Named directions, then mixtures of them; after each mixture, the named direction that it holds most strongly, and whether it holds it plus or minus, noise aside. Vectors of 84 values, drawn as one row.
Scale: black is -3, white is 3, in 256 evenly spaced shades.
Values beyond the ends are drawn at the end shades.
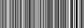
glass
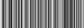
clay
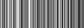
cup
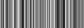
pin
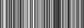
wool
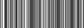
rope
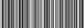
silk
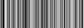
rope, minus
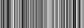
glass, minus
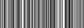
pin, minus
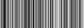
wool, minus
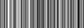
cup, plus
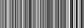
glass, plus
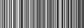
cup, plus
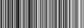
cup, minus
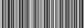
silk, plus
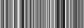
pin, plus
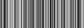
silk, minus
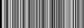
clay, minus
